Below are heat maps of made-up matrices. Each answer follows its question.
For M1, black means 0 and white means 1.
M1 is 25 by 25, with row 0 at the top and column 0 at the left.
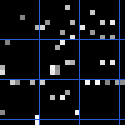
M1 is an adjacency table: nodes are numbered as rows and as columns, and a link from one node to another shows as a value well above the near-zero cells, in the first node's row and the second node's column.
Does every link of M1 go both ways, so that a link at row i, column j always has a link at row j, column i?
no
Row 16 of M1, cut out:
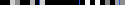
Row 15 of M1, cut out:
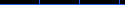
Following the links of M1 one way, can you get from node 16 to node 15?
yes
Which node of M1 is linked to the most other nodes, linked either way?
node 16
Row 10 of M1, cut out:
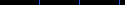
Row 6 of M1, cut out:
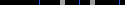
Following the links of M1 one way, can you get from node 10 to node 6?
no
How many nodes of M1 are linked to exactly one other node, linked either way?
3
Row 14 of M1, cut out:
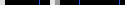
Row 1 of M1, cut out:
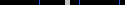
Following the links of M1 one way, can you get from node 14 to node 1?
no
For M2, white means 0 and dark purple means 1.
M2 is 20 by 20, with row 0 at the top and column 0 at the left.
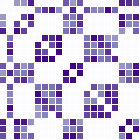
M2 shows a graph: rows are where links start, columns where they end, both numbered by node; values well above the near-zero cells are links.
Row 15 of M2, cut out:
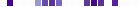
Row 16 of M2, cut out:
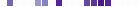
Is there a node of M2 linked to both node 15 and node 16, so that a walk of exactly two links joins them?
yes
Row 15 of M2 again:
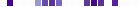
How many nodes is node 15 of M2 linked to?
9
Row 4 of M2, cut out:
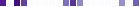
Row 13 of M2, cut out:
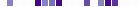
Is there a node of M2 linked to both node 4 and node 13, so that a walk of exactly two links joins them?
no
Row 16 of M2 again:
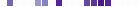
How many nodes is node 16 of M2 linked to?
8
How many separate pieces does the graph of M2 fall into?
1
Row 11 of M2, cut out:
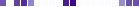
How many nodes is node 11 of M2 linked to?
9
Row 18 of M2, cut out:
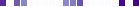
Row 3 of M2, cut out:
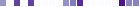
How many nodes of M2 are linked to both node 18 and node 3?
7
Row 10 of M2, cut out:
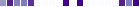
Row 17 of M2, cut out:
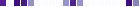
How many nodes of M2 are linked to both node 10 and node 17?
8
